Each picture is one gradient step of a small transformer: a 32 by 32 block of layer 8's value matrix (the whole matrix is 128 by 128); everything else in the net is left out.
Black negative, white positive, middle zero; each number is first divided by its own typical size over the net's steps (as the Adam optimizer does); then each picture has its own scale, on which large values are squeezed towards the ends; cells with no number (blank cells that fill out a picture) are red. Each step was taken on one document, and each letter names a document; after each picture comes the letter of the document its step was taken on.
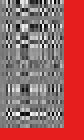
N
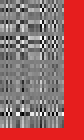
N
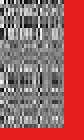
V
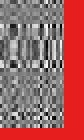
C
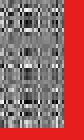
V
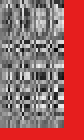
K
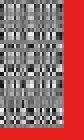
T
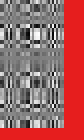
N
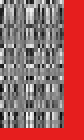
T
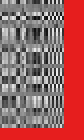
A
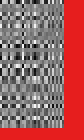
A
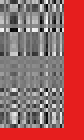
C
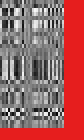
A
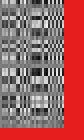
A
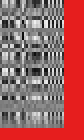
A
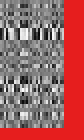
V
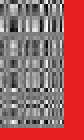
C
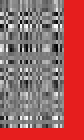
V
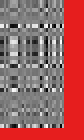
C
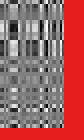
C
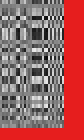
A
